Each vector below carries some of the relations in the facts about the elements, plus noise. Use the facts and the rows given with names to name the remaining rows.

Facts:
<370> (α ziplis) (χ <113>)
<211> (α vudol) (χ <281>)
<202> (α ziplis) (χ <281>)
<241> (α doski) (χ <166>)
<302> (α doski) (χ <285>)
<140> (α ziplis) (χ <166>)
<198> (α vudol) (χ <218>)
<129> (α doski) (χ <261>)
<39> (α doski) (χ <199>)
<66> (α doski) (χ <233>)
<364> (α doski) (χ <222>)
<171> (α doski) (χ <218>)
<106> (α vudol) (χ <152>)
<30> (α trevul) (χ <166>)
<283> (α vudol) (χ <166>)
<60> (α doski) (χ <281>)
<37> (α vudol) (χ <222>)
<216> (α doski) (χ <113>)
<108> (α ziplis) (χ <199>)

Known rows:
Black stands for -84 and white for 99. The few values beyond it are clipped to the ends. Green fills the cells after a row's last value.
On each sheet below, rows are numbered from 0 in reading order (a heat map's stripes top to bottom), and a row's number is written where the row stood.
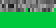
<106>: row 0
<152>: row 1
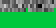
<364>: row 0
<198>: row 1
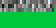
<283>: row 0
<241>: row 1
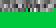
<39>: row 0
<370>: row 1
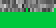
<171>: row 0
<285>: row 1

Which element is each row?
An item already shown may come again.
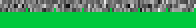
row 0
<60>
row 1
<218>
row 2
<37>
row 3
<241>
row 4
<216>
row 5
<202>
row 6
<166>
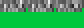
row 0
<241>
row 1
<241>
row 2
<39>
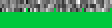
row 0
<113>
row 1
<108>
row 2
<30>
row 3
<140>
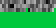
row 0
<198>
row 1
<281>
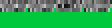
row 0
<218>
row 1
<222>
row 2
<211>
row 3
<199>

